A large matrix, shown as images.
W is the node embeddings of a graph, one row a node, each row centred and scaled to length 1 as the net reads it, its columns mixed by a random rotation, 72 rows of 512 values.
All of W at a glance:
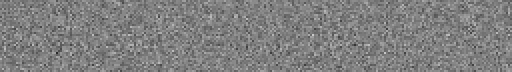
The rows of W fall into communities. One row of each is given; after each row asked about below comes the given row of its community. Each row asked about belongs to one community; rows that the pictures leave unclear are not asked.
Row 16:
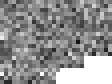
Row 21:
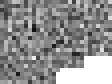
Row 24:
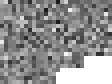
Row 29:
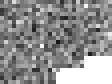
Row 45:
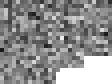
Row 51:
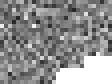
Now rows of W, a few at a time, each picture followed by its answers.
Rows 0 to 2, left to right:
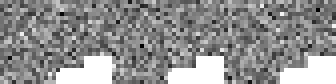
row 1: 16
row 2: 24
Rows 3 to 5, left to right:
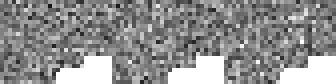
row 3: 21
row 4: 16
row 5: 45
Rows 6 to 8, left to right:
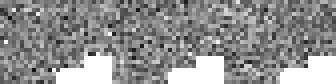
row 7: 45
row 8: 16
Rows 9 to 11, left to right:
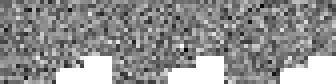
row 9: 45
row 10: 29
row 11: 51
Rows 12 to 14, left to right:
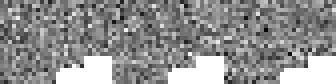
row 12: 45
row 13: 45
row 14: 16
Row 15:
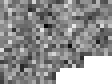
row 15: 24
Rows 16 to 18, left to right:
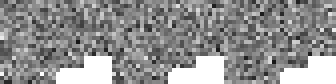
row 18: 24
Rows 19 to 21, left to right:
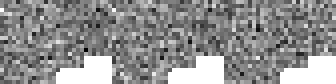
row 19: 16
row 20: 16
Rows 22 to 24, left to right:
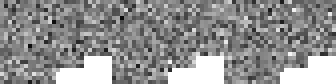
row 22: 16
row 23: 29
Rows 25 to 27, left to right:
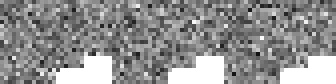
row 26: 51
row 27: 51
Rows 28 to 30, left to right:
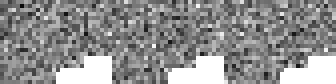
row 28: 29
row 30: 21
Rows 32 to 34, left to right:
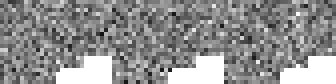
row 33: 29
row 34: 45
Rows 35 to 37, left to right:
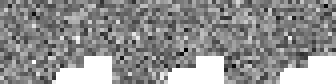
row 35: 45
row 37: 21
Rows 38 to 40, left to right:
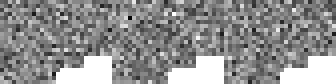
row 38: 21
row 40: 24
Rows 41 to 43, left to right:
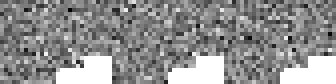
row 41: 51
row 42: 29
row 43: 45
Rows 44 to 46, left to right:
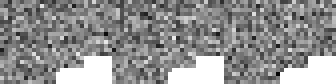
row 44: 45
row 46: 21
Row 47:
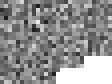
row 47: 21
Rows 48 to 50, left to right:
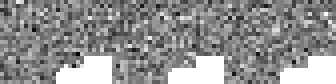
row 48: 21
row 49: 45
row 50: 24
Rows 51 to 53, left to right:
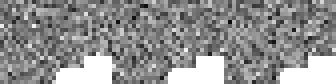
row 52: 16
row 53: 16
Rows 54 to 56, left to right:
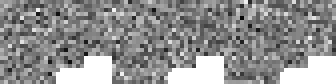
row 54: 24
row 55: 16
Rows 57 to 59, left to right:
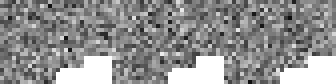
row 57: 45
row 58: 24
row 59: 29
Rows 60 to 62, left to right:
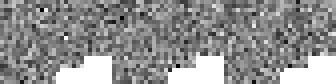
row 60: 21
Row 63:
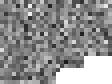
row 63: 21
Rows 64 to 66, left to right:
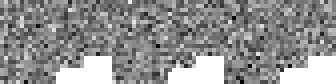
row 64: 24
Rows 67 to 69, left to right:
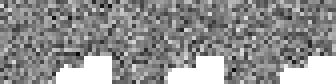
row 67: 21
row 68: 16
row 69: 24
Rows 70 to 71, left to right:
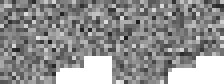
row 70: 51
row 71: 21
